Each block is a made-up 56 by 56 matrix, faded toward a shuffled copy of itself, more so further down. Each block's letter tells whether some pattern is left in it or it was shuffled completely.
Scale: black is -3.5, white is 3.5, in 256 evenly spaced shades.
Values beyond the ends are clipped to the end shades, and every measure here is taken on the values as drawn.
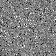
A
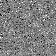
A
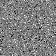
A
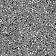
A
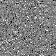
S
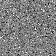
A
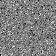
A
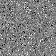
S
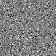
S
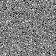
A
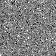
A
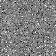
S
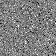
A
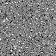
S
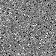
A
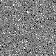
S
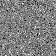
S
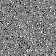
A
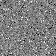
A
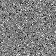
S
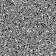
A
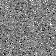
A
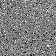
A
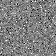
A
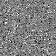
S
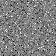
A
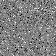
A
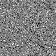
S
